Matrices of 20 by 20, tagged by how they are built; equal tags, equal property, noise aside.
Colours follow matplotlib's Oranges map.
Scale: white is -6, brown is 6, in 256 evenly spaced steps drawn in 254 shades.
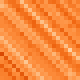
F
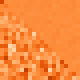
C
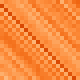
F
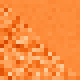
C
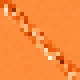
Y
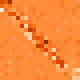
Y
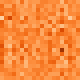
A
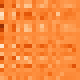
A
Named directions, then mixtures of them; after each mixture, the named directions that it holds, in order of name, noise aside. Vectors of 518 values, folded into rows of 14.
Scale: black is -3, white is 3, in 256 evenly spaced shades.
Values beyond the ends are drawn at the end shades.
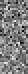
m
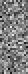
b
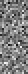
b, m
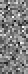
m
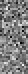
m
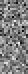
m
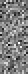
b, m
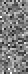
b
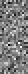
b, m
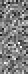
b, m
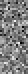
m
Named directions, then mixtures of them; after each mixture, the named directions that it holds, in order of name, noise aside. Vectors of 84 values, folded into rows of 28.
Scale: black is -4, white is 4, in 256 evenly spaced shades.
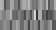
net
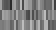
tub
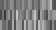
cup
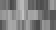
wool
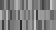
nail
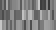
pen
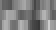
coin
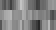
coin, wool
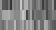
tub, wool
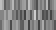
net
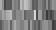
net, tub, wool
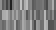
tub, wool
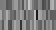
nail, net, tub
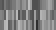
coin, cup, nail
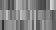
nail, wool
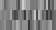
net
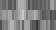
wool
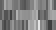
coin, cup, net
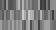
pen, wool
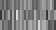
cup, tub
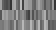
tub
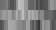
wool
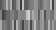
cup, pen, tub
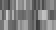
coin, nail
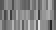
cup, net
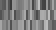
pen, tub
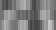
coin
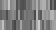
nail, net, wool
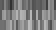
net, tub, wool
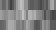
wool
